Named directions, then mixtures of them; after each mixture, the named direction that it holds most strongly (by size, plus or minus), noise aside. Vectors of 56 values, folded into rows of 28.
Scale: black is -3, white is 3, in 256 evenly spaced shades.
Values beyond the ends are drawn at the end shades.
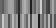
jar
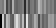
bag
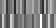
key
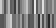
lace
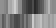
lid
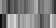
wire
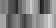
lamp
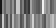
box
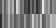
box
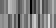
jar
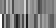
bag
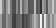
lace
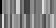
box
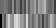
bag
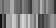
wire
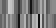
jar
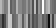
lace
